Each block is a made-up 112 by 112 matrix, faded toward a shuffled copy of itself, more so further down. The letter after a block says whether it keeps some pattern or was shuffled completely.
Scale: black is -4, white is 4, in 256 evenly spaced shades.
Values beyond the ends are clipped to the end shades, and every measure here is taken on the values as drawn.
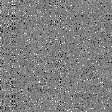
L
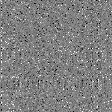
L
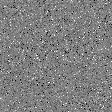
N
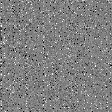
L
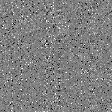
L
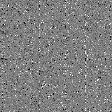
L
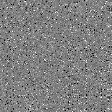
L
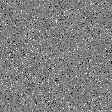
N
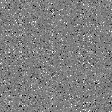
L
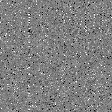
L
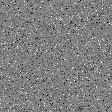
N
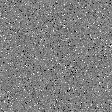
N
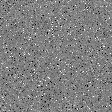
N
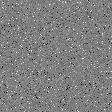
N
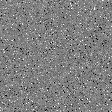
N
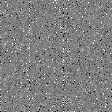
L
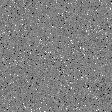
N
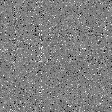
L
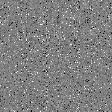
L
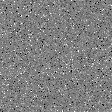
N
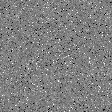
N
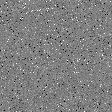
N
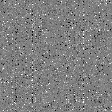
L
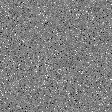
N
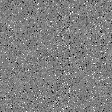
L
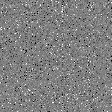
L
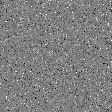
N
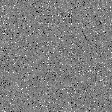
L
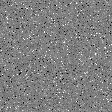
N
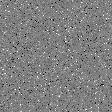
N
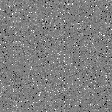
L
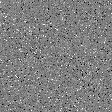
N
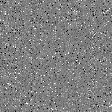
L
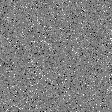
N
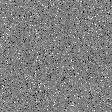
N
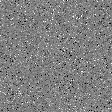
N
